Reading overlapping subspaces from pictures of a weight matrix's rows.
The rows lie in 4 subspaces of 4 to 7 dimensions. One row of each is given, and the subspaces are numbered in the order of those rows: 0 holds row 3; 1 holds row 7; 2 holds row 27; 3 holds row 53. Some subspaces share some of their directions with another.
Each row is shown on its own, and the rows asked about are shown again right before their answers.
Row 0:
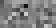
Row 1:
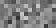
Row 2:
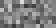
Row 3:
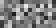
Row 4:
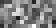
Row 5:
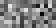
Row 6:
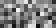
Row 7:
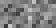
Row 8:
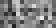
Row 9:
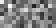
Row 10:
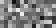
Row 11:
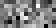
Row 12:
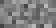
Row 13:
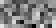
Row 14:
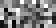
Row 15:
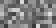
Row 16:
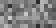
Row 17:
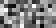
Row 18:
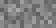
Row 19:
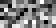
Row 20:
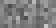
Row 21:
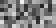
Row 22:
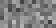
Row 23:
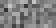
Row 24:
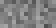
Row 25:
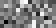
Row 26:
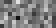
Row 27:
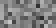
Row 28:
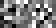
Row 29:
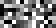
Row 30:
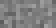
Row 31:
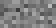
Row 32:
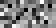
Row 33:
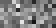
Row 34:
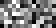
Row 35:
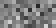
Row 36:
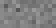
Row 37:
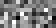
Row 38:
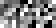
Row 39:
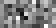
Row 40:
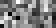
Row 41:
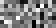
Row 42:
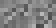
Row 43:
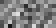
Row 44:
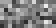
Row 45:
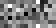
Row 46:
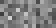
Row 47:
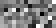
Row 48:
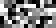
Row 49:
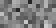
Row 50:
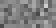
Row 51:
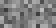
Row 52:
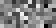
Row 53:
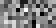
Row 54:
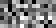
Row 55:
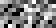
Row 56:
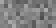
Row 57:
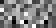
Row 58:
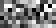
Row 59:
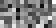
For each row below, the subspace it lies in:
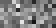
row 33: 3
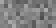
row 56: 0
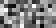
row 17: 2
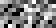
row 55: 1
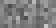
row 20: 1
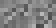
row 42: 0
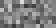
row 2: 2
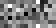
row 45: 3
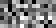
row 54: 0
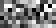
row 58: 3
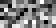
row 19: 2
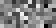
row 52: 3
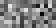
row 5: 2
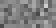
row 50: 2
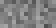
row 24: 1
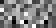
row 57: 3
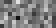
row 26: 3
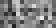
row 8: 0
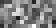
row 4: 1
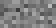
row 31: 2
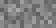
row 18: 2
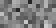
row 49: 3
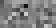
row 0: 0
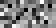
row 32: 2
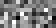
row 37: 3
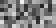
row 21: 2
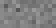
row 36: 3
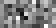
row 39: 1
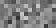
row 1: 1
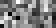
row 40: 3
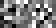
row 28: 2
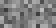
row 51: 2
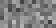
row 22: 2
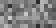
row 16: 3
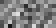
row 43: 1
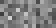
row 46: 3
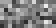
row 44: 2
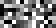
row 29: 2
